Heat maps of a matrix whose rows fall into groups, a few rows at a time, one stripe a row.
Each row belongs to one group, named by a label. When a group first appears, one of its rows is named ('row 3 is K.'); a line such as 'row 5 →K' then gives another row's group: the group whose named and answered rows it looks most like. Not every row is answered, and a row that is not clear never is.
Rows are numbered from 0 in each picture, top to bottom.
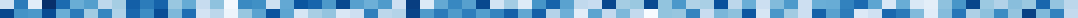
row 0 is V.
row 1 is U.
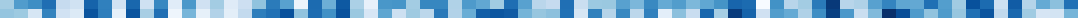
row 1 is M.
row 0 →M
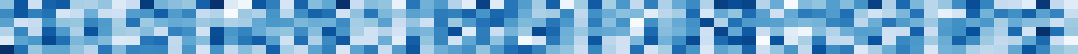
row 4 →V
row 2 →M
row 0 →V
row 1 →U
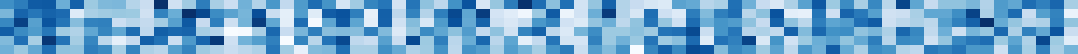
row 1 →V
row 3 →U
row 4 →V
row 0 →U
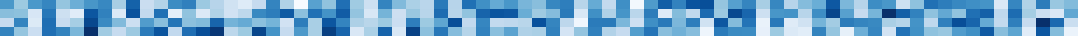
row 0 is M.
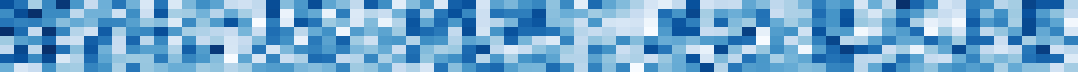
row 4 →M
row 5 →V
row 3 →U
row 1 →U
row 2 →U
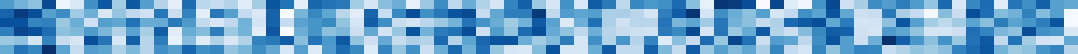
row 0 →M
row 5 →V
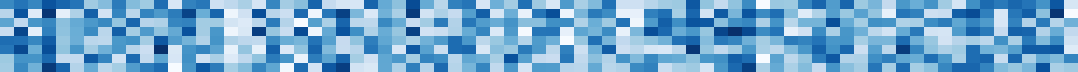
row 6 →M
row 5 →U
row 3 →V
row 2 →M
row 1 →V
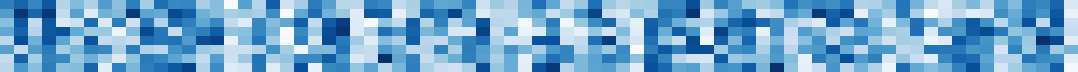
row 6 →V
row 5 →M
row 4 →V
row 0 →U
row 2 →V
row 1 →U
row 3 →V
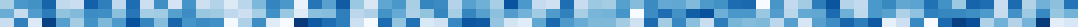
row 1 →M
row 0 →M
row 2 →V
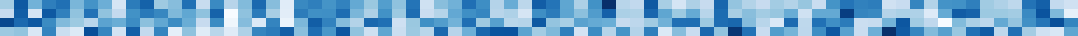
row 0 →V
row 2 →U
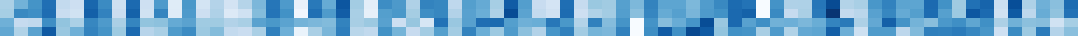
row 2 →M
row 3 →M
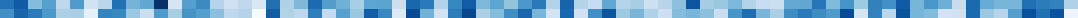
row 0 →U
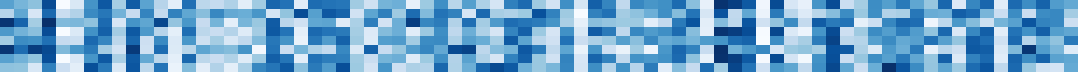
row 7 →M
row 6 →M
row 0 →M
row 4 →M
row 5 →U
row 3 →M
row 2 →U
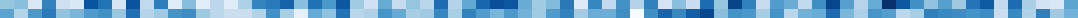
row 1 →M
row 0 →M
